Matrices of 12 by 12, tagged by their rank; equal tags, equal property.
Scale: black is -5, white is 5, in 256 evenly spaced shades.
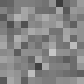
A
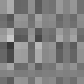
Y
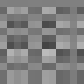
Y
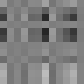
Y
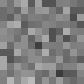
A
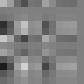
Y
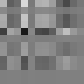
Y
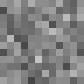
A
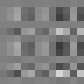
Y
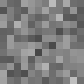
A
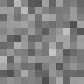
A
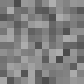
A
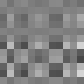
Y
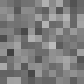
A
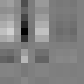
Y
